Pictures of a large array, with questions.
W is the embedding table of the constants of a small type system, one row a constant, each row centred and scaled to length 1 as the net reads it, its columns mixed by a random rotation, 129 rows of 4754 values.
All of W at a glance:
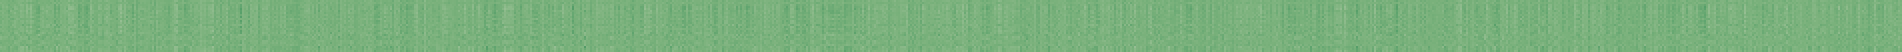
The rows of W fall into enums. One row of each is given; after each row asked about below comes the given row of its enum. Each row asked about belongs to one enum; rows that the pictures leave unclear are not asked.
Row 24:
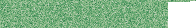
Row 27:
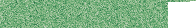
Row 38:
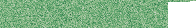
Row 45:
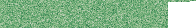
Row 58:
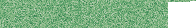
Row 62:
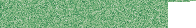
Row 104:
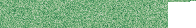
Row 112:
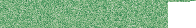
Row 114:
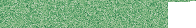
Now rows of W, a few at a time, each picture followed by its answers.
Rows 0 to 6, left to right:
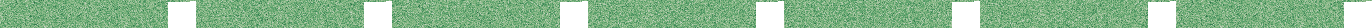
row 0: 27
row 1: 38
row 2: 114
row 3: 45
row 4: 24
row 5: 45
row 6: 27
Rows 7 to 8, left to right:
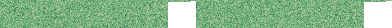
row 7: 104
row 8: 62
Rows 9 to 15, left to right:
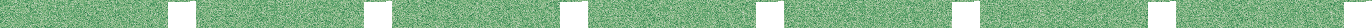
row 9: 114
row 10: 58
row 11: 27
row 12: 38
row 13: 24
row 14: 45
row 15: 38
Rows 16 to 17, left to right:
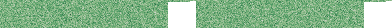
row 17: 62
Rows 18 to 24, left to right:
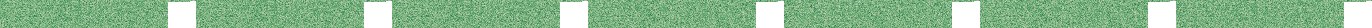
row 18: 58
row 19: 58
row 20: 58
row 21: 38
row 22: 114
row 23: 38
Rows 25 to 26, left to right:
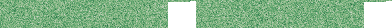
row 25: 104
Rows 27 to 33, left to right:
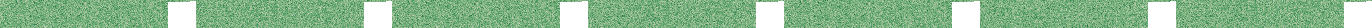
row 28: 24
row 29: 27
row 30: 58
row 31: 27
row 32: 104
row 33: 58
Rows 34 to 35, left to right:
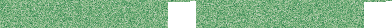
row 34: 24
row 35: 45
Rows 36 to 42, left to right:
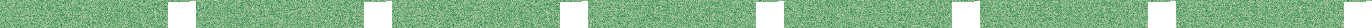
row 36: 38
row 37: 62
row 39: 58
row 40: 112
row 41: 24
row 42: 24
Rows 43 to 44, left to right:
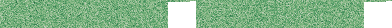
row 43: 27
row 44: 58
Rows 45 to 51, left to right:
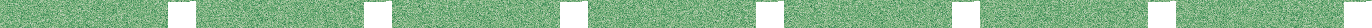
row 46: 38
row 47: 114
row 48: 62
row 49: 114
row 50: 58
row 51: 112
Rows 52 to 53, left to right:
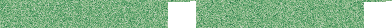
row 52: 24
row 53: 27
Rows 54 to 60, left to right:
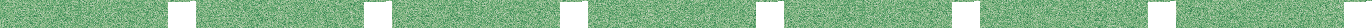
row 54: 58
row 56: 58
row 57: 45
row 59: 112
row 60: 104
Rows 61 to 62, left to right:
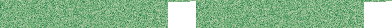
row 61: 62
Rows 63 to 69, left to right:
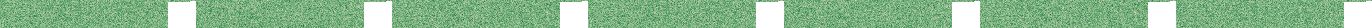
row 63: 58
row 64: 104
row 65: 38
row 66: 58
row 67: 104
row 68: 38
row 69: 24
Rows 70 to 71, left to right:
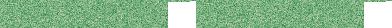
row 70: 45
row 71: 45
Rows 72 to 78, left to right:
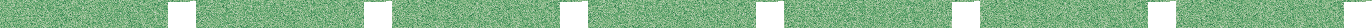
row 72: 38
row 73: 114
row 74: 27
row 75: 114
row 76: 24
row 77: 27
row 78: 27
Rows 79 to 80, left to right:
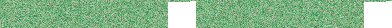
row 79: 58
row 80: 112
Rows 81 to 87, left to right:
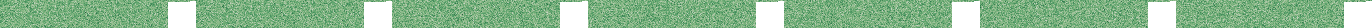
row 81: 114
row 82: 114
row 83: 38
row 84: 58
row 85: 112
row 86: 62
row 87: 45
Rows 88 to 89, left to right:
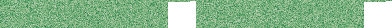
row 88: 114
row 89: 45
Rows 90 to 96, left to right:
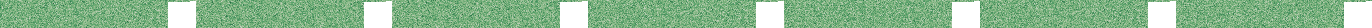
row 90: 62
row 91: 27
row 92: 27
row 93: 62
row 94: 24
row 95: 62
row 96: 45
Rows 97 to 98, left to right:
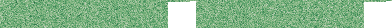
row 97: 27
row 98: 112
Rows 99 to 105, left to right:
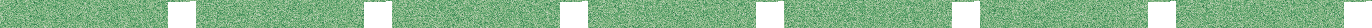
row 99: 27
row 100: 45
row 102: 114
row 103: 24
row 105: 114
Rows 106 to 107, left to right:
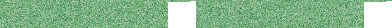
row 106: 58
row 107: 104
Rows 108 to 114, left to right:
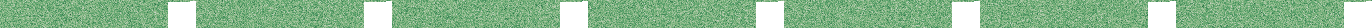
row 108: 38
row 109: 112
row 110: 104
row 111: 62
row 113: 45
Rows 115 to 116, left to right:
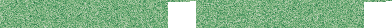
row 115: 27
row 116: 45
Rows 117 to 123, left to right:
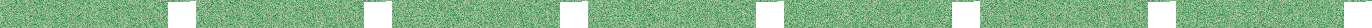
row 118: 27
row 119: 38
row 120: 38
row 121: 45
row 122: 27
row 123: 45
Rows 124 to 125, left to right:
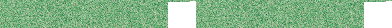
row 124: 38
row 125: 38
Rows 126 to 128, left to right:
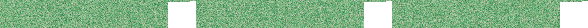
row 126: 38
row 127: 24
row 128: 45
